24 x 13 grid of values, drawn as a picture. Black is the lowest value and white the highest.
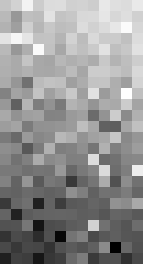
On average the colour sits 60% of the way up the scale. There are no regular stripes. There is an overall slope up to the top. No row or column stands out. The ninth with the highest average is the top right.
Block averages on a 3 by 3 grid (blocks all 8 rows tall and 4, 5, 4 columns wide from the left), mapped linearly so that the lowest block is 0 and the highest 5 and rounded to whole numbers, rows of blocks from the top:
445 / 233 / 011
